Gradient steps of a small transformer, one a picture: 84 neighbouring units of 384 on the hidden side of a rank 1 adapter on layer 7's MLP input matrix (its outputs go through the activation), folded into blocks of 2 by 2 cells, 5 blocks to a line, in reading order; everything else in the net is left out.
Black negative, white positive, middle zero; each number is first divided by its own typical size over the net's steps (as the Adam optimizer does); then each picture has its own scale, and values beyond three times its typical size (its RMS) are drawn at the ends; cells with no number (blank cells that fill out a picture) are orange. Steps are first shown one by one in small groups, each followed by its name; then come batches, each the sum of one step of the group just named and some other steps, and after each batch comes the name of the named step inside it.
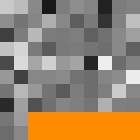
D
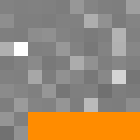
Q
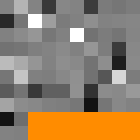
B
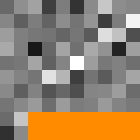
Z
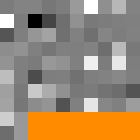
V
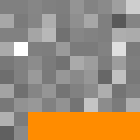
Q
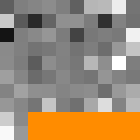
V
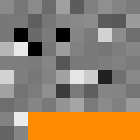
Z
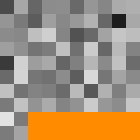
V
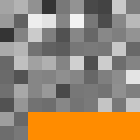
D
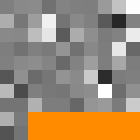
B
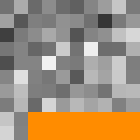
D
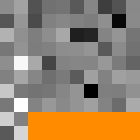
D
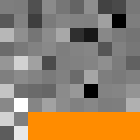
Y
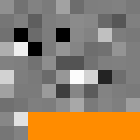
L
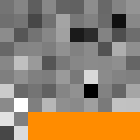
Y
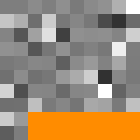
L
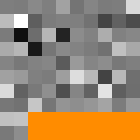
L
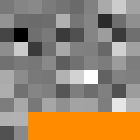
L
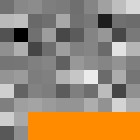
L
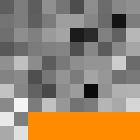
Y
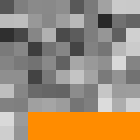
L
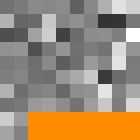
L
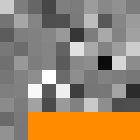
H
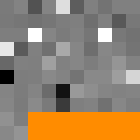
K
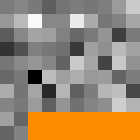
H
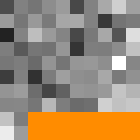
K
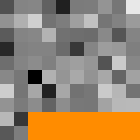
H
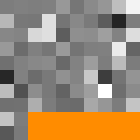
K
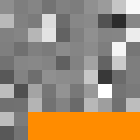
H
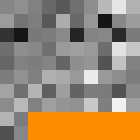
H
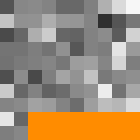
K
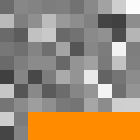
K
